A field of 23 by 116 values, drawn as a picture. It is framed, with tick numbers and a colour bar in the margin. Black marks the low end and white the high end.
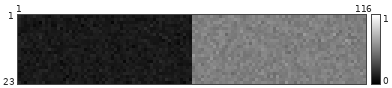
The table splits into one row of 2 panels. Panel 1,1: very low, fine-grained, faint in contrast. Panel 1,2: middling, fine-grained, faint in contrast.
